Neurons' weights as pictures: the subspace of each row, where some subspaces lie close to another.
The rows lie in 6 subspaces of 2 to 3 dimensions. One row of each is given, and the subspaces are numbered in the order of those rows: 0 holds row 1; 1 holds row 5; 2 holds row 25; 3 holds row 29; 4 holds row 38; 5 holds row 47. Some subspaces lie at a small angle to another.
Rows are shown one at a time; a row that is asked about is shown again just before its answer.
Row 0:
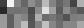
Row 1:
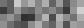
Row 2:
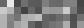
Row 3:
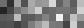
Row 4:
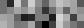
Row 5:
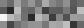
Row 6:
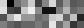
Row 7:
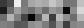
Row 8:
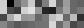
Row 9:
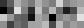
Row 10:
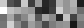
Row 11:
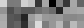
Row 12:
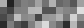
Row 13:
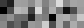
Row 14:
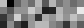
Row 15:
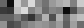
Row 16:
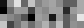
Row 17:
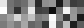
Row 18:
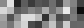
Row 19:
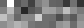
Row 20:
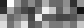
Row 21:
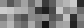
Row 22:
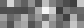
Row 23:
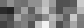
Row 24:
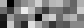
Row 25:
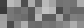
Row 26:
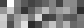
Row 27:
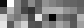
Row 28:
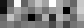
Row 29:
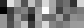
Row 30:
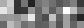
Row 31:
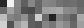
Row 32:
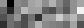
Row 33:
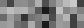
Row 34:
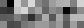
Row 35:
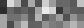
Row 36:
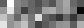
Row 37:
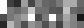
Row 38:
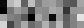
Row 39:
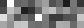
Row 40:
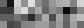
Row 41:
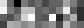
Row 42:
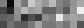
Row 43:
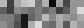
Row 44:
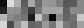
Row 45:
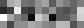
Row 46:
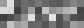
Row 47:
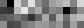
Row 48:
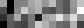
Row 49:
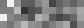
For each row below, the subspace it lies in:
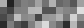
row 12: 2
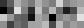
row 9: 1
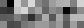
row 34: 5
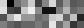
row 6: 1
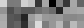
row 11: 0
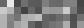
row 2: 4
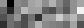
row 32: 3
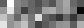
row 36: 3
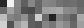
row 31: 4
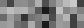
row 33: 2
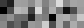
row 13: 1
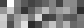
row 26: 0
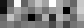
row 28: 0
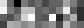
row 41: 0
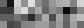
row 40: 5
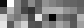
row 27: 4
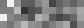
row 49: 1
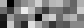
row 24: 0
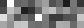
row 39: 5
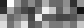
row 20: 3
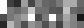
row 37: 4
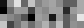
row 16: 4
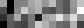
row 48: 3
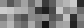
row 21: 2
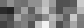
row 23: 3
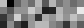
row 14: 2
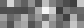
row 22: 2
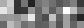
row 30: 5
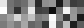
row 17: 1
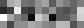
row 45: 1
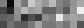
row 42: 3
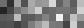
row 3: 2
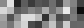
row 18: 0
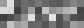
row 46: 1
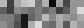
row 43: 0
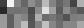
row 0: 3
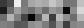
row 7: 0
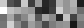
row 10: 2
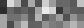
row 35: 2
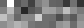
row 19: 5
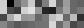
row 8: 1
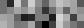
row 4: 3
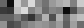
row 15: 5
